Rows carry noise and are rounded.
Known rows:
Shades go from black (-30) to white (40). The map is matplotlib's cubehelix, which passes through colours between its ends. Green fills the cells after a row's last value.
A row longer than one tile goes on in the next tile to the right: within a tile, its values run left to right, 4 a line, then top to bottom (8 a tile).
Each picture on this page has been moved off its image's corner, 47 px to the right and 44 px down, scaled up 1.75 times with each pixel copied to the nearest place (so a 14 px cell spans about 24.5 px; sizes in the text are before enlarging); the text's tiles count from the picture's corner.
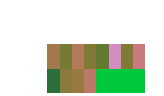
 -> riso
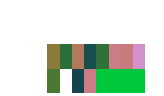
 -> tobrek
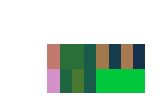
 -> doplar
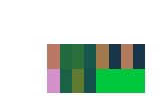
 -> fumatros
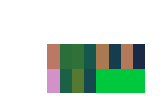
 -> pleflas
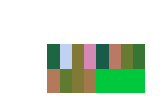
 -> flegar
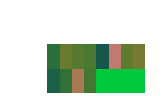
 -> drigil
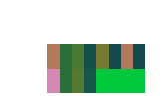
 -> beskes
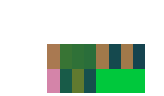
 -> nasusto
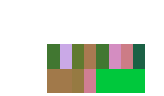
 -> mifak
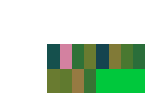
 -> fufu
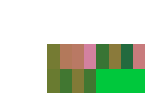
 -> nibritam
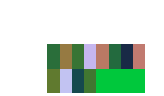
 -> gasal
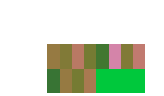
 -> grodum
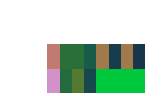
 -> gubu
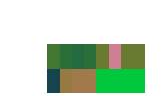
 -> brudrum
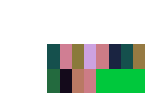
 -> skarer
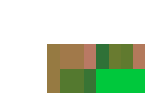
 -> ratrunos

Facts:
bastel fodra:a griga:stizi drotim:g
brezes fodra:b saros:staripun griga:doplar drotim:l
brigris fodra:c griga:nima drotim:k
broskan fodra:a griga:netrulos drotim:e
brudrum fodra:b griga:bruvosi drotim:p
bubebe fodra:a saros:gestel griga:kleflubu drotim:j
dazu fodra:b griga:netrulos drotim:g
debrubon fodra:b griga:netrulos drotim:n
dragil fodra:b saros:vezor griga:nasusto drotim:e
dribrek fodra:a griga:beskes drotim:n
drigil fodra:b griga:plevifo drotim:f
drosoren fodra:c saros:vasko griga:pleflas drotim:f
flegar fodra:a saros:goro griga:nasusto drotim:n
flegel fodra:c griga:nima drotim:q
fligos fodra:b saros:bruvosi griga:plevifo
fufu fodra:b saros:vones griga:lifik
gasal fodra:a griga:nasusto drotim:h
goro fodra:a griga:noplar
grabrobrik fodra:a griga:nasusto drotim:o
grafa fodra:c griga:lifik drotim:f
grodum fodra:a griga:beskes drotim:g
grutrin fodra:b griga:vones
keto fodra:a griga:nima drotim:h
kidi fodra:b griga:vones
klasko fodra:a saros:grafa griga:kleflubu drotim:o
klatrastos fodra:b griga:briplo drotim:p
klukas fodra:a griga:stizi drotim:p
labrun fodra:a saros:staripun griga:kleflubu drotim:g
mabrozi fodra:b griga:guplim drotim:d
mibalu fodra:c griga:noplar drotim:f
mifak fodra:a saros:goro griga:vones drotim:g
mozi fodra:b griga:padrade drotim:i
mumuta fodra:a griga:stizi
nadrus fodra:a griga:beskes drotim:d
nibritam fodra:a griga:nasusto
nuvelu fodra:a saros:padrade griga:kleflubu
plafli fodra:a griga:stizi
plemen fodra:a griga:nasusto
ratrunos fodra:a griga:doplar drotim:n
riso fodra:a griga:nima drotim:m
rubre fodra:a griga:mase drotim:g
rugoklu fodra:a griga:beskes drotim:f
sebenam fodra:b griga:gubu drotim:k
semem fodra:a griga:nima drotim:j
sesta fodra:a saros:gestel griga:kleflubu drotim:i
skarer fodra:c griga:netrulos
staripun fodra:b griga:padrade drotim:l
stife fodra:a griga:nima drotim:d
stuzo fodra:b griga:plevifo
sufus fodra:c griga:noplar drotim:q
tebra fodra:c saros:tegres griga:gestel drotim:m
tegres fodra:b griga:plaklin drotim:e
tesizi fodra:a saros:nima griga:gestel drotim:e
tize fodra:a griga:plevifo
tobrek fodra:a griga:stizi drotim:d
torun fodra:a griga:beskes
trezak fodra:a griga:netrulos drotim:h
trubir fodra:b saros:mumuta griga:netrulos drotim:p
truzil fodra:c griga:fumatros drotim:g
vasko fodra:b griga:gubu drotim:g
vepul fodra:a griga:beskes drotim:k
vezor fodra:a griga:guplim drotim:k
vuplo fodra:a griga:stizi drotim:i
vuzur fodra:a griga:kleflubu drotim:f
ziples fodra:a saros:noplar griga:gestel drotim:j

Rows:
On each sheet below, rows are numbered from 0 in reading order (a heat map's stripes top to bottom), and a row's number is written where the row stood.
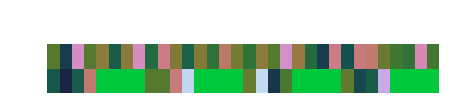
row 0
grafa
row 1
tebra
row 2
keto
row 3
drosoren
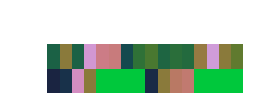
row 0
dazu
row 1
sebenam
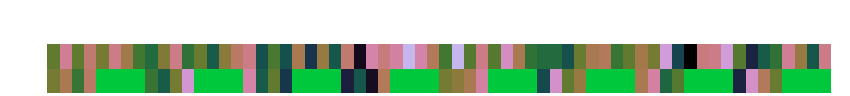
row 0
ziples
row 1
mibalu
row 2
gestel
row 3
vezor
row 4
labrun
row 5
mabrozi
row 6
vuplo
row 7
tegres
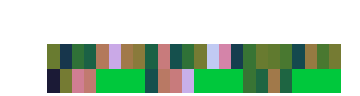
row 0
staripun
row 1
brezes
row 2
mozi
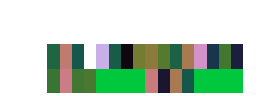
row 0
trezak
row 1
netrulos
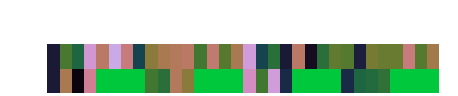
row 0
dragil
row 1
vuzur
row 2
padrade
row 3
vasko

